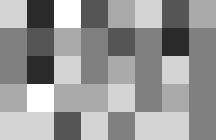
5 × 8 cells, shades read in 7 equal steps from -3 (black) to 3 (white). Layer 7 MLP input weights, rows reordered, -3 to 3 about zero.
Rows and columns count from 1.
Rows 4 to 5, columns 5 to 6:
2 0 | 0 2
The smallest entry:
-2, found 3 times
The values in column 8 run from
0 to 1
